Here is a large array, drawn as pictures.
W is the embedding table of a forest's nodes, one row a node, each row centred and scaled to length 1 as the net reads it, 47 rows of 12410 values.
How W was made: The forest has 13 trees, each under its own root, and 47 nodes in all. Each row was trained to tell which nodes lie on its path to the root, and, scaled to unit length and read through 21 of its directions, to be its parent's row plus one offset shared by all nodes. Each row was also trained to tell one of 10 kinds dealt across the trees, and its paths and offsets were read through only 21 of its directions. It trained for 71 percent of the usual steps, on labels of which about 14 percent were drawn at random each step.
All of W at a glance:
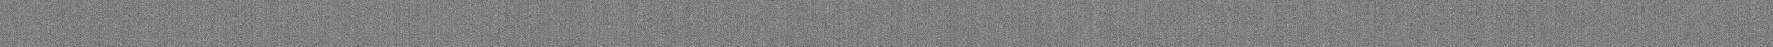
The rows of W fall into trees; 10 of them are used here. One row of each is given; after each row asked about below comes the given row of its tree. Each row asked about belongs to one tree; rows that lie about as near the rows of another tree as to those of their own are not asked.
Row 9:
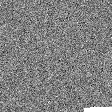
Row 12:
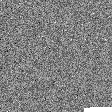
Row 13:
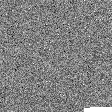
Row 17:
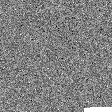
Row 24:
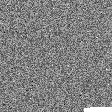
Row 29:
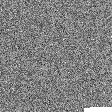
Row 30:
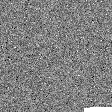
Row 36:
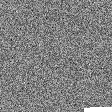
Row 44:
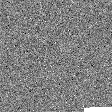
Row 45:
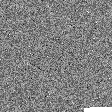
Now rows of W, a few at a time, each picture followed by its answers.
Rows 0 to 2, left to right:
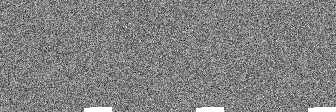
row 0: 12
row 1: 29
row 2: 36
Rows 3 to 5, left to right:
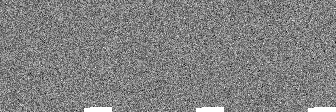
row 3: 29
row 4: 44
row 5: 13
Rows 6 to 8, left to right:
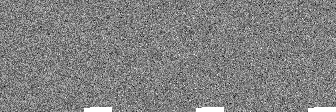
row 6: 12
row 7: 13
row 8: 45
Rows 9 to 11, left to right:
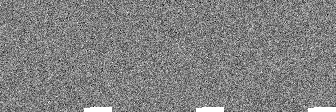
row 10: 44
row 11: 13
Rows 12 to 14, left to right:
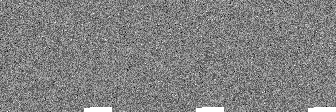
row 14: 45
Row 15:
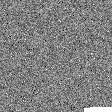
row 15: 17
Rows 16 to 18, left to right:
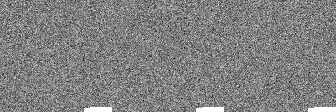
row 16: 29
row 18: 9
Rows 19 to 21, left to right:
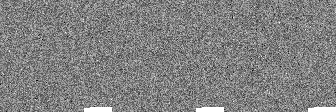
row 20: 45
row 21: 17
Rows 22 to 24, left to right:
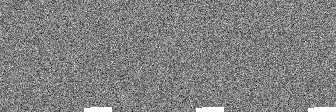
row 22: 13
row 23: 24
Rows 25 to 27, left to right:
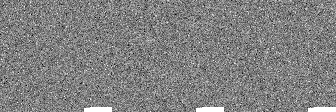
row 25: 30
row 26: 17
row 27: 30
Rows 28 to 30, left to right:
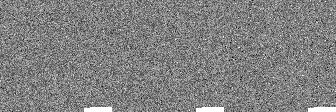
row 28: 36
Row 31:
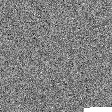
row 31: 13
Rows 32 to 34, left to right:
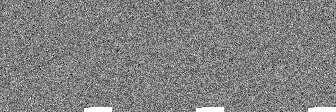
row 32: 30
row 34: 30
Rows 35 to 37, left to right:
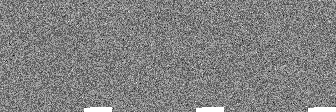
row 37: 30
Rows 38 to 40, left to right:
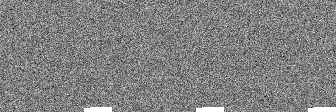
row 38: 24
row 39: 12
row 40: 45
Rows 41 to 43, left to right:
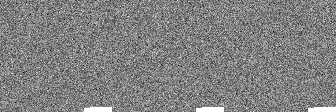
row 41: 9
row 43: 36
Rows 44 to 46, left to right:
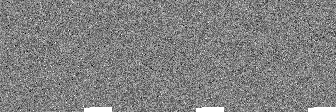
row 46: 17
